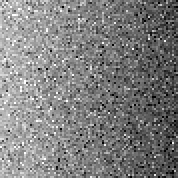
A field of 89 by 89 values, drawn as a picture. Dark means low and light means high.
Stripes: none. Average level on the scale: 50%. Slope: up to the left. Grain: fine.
